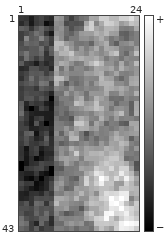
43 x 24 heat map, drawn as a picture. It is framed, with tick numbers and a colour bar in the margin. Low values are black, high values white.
The right part is higher, past a seam about 30% of the way across. The histogram is bell-shaped. No regular stripes run through it. The bottom right is the ninth with the highest average.
